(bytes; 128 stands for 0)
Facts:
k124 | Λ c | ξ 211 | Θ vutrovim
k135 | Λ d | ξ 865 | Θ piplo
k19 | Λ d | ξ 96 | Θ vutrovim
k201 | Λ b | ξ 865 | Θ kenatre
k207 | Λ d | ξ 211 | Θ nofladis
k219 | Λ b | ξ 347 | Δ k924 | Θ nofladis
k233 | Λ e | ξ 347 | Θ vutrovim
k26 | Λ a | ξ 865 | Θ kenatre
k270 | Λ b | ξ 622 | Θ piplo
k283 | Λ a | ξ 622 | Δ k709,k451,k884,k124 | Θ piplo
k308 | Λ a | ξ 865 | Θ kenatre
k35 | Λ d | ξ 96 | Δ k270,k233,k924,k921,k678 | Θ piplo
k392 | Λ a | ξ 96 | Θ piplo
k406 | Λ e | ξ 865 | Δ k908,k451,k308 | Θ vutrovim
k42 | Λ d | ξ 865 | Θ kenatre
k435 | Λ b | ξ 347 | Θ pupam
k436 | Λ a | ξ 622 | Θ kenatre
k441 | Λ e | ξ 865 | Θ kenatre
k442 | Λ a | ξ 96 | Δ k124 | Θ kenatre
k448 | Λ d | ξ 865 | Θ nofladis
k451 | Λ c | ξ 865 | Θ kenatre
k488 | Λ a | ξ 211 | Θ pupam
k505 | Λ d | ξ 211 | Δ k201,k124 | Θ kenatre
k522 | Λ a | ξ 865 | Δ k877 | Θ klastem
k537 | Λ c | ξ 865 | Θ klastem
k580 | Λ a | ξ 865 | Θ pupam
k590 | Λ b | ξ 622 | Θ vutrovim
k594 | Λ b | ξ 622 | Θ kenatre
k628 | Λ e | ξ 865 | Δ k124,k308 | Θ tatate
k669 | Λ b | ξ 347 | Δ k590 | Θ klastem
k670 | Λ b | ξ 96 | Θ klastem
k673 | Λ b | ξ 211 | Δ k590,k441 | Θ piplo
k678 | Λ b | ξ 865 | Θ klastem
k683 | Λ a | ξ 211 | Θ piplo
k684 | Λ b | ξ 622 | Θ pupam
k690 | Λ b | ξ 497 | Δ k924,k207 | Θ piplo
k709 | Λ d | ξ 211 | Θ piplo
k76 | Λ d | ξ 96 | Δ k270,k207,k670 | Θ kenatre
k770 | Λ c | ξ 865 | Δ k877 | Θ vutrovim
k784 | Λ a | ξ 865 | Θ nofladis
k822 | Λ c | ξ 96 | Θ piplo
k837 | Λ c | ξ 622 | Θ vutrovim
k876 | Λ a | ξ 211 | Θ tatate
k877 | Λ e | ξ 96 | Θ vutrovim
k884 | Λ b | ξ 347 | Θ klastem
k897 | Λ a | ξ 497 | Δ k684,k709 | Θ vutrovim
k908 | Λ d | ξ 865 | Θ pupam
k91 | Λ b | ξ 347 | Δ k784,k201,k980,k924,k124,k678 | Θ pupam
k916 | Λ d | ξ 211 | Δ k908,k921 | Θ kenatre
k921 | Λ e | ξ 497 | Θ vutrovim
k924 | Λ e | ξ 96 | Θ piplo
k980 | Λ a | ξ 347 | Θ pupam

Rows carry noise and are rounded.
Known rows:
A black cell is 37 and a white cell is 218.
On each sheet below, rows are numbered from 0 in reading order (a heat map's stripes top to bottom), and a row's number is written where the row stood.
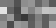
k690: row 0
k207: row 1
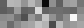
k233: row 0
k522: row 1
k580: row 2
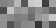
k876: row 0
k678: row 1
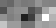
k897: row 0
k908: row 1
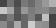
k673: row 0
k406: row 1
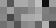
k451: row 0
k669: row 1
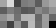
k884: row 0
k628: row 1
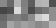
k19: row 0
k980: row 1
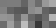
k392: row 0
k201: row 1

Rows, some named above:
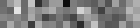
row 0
k837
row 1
k76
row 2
k505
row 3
k283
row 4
k448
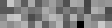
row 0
k980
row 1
k448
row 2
k628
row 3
k877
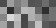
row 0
k91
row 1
k283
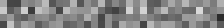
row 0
k35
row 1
k876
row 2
k876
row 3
k436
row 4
k19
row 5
k35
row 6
k784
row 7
k219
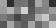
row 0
k916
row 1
k488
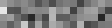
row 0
k924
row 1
k709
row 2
k683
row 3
k594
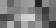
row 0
k135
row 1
k442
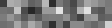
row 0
k590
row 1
k124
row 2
k690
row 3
k924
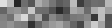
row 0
k537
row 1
k270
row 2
k124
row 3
k770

